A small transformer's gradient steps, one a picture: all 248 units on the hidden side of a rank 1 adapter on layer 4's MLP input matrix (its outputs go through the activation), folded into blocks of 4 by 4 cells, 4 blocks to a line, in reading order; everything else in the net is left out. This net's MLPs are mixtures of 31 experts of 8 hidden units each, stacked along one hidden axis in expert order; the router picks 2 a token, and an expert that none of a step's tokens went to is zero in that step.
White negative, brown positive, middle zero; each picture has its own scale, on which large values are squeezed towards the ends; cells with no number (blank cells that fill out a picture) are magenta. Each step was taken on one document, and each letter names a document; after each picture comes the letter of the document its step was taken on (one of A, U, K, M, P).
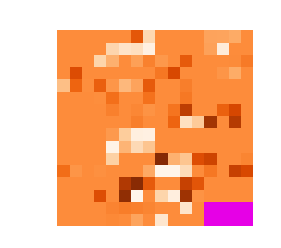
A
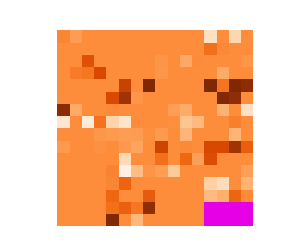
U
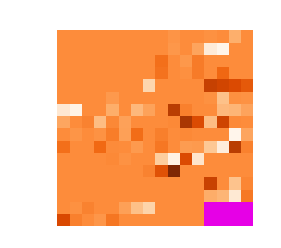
U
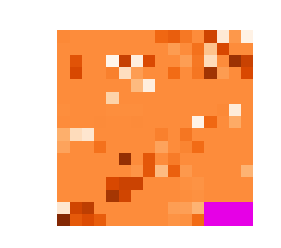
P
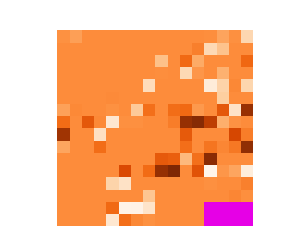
U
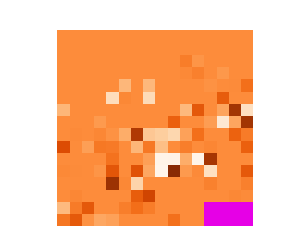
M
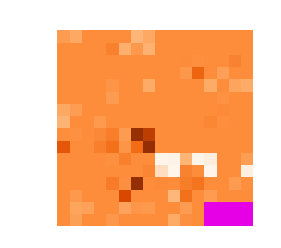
M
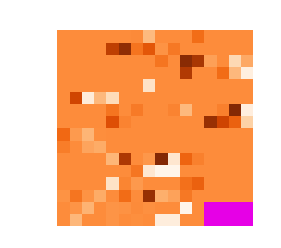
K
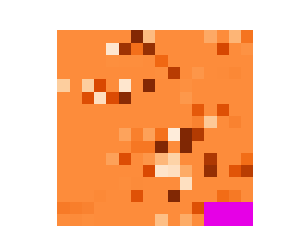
A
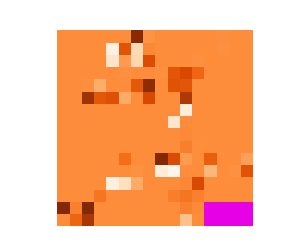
A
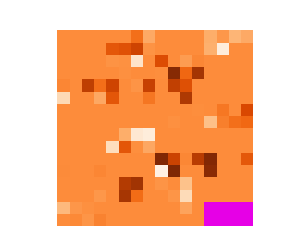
A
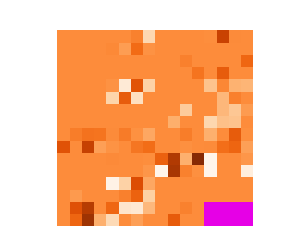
M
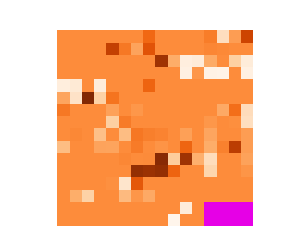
K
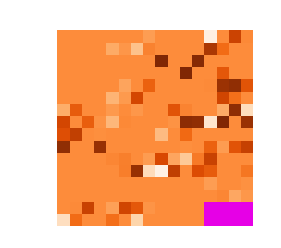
U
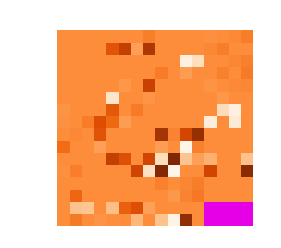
K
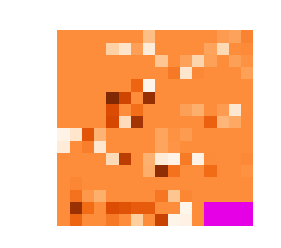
K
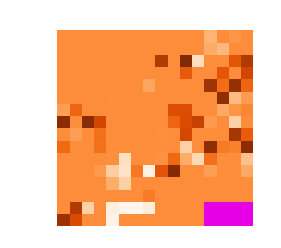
U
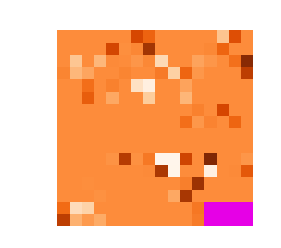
A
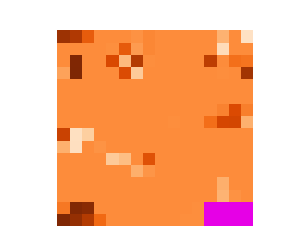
P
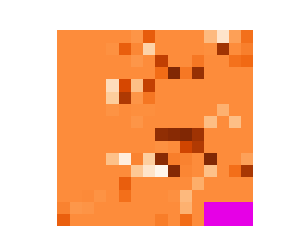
A
